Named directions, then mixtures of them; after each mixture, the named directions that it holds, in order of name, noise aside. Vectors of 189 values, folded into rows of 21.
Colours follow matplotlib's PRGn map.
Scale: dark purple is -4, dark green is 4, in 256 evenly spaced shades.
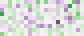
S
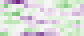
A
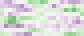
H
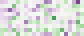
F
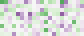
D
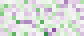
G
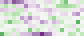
A, F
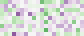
D, H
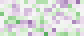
G, H, S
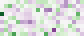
G, S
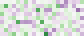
G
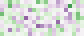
S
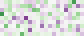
F, H, S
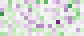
S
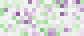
D, F, G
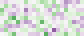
G, H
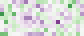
A, D, S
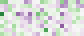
D, S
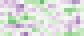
H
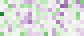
D, G, S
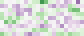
D, H, S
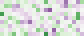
G, S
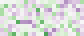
G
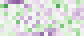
A, G, S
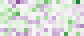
A, F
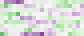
A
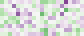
D, G, H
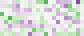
G, H, S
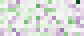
F, S
